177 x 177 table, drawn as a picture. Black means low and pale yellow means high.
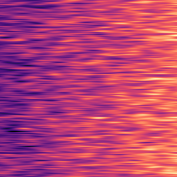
Streaks run across, left to right. The field climbs toward the right. The values follow a bell shape.
